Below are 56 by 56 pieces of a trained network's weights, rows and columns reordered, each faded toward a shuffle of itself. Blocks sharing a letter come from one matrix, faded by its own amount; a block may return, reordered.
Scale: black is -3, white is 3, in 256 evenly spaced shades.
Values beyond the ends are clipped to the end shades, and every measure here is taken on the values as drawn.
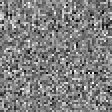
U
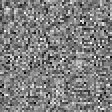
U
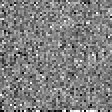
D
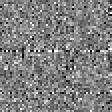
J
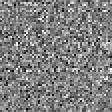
U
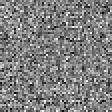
U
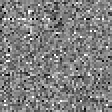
D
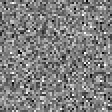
J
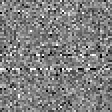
J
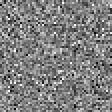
J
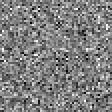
J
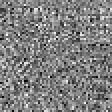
U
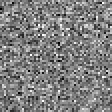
U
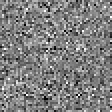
J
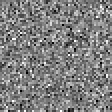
D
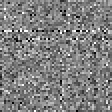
J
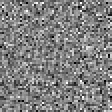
J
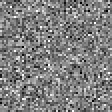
D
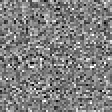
U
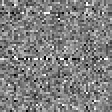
J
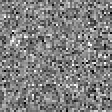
J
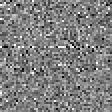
D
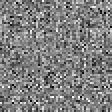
U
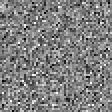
D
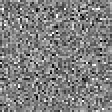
J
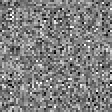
J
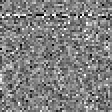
J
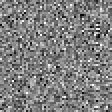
D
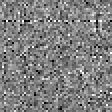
D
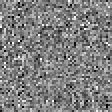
J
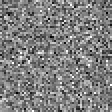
U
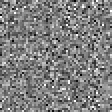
J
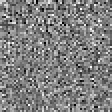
U
